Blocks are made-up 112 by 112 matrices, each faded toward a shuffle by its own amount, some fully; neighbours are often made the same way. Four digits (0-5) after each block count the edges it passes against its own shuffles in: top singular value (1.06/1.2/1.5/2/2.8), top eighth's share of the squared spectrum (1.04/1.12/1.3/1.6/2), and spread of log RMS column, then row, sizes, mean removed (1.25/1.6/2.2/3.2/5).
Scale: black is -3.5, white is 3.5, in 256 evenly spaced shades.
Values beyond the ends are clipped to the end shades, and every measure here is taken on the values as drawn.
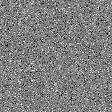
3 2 0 0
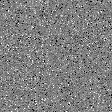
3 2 0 0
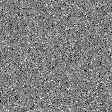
2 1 0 0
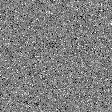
1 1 0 0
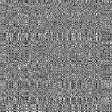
5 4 3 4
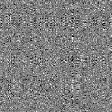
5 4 3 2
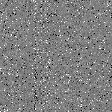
3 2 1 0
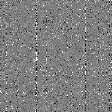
4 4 3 1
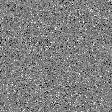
3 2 0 0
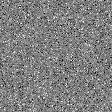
2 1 0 0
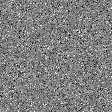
1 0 0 0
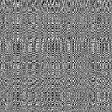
5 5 4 4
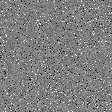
0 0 0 0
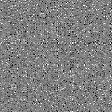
4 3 2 2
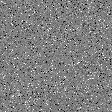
1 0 0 0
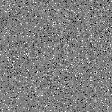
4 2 1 1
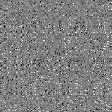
4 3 2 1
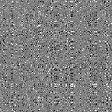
5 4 3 3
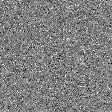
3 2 0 0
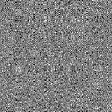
4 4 3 2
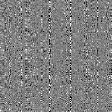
4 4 4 2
